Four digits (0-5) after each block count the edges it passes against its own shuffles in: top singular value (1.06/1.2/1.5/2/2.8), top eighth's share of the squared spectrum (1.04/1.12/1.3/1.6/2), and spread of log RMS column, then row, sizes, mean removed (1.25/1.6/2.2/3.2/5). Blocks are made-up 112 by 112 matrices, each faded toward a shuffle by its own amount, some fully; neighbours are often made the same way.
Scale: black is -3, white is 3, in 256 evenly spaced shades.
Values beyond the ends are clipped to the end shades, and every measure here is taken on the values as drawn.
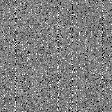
2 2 3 0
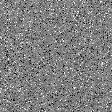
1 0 1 0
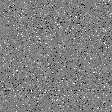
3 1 0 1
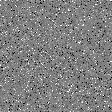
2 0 0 0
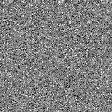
4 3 1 1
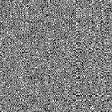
5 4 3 3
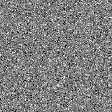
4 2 1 1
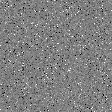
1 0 1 0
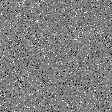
0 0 0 0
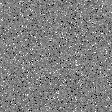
0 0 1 0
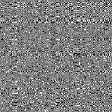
5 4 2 4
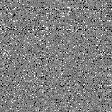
4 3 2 2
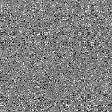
4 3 1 2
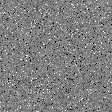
0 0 0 0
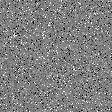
0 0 0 0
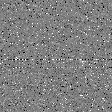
3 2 0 1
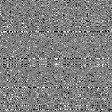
5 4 2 3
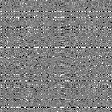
5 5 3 4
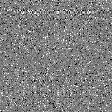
4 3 1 2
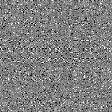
4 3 1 3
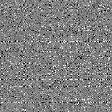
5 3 2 3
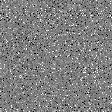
3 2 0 1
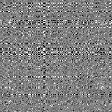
5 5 3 4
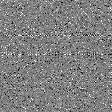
4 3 1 2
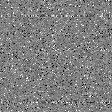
3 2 1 1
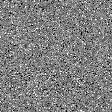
3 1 0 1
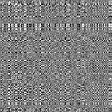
5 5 4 4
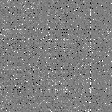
4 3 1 1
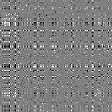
5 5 4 4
